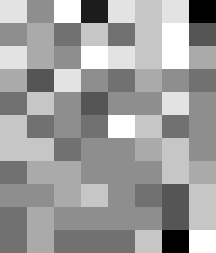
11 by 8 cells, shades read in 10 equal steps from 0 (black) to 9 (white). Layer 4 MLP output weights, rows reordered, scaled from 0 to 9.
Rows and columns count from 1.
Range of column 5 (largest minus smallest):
5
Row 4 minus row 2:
1 -3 4 -2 0 -1 -4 1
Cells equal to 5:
24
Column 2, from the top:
5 6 6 3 7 4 7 6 5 6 6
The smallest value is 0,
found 2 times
